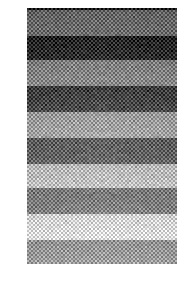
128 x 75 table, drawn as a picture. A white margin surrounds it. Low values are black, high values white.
Mirror symmetry: left to right. Stripes: horizontal, repeating 5 times. Slope: up to the bottom.
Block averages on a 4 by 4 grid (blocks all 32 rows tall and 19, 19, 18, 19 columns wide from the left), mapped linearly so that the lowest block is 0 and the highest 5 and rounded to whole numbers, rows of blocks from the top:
0000 / 2222 / 3333 / 5555
